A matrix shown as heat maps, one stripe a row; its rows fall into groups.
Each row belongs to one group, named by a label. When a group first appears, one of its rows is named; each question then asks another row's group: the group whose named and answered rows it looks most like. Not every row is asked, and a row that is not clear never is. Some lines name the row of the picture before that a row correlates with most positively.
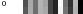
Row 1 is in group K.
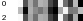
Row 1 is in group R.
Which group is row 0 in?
K
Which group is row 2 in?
K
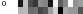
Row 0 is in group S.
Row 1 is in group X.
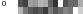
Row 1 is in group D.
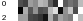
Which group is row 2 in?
D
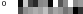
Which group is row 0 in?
S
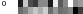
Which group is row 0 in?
S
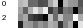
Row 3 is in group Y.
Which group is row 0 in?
X
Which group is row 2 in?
D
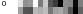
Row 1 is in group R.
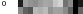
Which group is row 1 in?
R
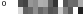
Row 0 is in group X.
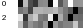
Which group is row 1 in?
R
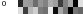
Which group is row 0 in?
Y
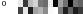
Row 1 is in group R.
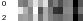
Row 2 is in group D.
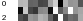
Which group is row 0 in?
X
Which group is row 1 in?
S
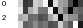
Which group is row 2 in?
X
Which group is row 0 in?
R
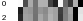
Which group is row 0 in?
K
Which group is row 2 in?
Y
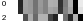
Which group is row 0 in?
Y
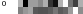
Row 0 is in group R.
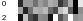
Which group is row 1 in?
R
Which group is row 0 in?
Y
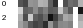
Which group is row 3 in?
D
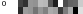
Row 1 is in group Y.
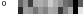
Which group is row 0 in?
R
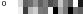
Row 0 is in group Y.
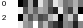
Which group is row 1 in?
K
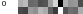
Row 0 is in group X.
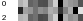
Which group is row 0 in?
X
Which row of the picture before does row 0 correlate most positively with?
0
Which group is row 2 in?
X
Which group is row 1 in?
Y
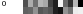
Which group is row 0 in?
K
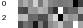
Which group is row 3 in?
D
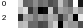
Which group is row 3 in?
X
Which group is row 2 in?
Y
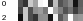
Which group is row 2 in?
S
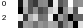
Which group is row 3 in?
Y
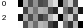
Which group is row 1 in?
K
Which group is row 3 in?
K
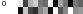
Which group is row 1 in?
S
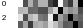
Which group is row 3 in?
R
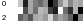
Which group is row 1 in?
K
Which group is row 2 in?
R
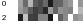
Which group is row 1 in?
D
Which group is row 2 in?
S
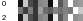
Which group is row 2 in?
S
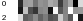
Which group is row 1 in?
S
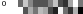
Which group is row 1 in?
K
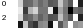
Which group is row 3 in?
S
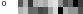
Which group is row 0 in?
R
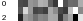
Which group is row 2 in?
Y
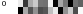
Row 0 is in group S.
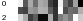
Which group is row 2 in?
D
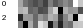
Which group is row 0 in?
D
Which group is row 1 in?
X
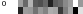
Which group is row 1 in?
Y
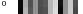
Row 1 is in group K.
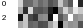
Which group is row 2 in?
S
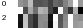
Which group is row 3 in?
S
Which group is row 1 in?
K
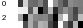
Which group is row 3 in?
K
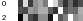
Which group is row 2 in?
S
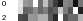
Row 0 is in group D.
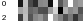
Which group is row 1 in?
X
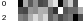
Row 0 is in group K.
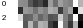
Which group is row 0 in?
D
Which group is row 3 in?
K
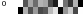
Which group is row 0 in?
K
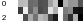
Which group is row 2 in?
K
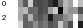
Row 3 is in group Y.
